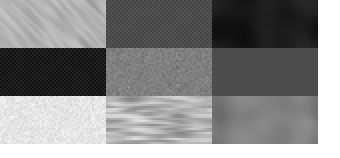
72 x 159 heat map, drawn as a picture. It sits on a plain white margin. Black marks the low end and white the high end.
The table splits into 3 rows of 3 panels. Panel 1,1: high, slanting down to the right, faint in contrast. Panel 1,2: low, checkered, faint in contrast. Panel 1,3: very low, smooth, faint in contrast. Panel 2,1: very low, checkered, faint in contrast. Panel 2,2: middling, fine-grained, faint in contrast. Panel 2,3: low, flat. Panel 3,1: very high, fine-grained, faint in contrast. Panel 3,2: high, streaked across. Panel 3,3: middling, smooth, faint in contrast.
